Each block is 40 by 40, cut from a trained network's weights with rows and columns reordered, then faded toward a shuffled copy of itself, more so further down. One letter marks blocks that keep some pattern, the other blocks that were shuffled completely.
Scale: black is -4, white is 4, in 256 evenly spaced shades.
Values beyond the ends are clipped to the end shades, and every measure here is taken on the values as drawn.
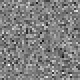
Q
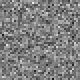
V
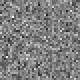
V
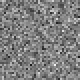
V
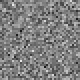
V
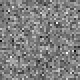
V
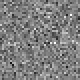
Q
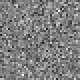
V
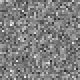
V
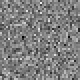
Q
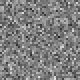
V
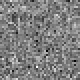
Q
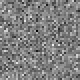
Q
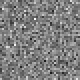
V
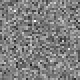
Q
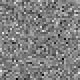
V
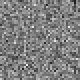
Q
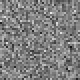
V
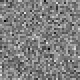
Q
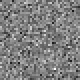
V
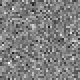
Q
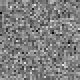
V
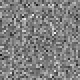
Q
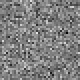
V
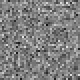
V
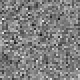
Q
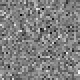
Q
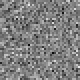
Q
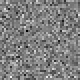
Q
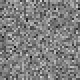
V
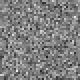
V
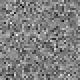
Q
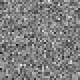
V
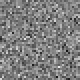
V
